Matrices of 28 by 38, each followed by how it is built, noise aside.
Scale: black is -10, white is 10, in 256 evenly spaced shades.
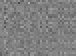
low rank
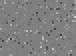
sparse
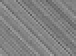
Toeplitz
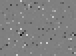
sparse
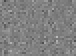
low rank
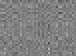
low rank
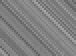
Toeplitz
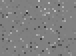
sparse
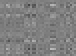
low rank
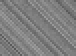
Toeplitz
